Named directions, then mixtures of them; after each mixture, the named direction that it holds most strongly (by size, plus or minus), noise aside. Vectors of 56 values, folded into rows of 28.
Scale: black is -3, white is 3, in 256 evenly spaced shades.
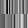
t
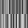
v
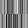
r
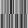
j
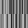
v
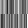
j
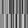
v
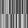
v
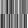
j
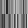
v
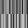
v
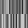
v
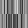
r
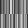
j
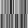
j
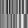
t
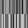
v
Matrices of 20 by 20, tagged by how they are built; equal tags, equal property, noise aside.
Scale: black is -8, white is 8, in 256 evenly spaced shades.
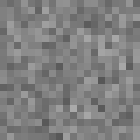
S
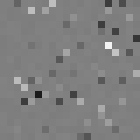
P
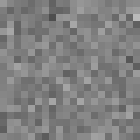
S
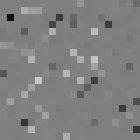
P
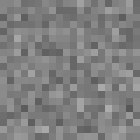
S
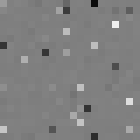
P
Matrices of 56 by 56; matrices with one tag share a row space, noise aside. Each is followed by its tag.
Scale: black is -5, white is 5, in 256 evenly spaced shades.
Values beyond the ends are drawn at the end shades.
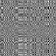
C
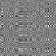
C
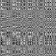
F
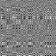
F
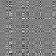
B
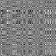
F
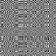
C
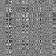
B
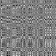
F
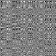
F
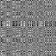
F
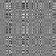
B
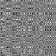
F
